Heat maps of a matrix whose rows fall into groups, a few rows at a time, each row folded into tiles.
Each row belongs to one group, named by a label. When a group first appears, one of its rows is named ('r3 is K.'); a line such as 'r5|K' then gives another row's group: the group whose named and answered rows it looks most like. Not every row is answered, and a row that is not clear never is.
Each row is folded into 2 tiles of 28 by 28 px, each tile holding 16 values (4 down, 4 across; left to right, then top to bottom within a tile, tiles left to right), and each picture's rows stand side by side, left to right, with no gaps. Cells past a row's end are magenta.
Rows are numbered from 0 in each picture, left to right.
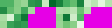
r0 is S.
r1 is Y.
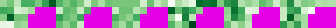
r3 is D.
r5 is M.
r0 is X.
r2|Y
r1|Y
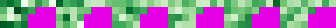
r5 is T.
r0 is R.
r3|T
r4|S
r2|R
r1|Y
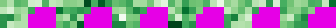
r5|S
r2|R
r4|T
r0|T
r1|D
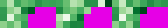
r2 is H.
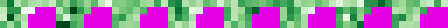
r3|M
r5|M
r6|D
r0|M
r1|R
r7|T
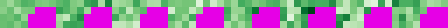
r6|T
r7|Y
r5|H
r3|Y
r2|X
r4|H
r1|S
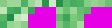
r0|T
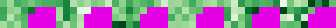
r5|D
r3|X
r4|H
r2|R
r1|M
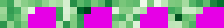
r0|M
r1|H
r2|Y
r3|X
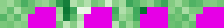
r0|X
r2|H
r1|M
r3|X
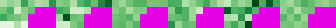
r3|M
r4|D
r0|X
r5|X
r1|X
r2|X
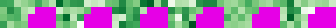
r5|M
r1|Y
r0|M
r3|D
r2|S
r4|X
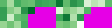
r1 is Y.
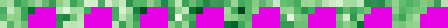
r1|T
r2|H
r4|R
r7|T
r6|D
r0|H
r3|H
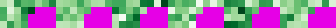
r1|X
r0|H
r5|T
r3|Y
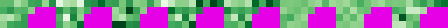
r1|D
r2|R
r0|S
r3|D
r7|X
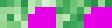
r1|S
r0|Y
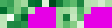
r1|Y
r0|S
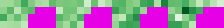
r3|R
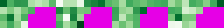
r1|D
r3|X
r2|H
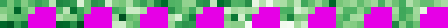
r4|Y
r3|S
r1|R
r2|X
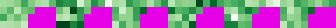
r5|H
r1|R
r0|X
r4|R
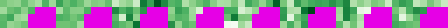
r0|T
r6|M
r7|R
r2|D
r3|M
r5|H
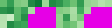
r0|S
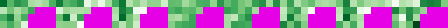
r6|M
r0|Y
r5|M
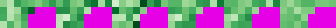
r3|S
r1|S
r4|S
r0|H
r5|X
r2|D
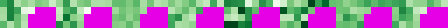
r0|M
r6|X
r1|M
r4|R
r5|D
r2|Y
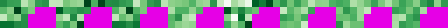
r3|T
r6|M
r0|R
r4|D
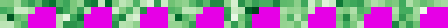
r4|H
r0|X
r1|S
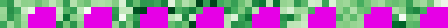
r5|T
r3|D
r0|M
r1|M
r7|R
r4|S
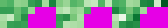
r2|S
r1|T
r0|S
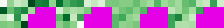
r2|T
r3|T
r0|D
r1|Y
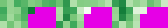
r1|M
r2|M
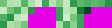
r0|T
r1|H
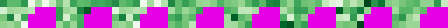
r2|Y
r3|Y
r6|D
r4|X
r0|Y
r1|H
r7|T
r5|R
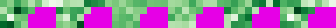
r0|R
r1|D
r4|S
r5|R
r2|X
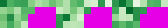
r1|T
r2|R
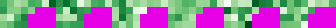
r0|S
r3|T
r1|R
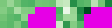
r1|H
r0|X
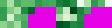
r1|R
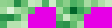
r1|R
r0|T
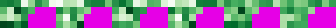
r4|R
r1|D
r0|R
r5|S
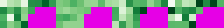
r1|T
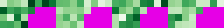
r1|Y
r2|S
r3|T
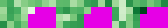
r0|M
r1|S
